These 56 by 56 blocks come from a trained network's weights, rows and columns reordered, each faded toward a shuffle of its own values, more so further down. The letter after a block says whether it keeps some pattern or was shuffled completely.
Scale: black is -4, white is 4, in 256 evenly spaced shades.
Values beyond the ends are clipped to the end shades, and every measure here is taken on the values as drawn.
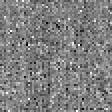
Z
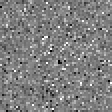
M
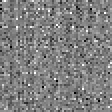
Z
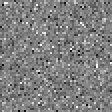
M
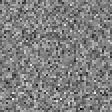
Z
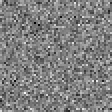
Z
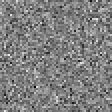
Z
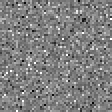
M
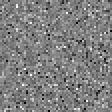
M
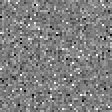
M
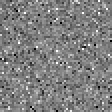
M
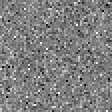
M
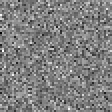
Z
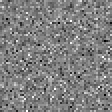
M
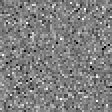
M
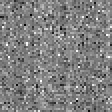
Z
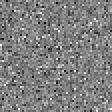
M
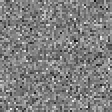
Z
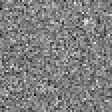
M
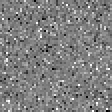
M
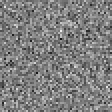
M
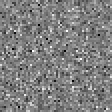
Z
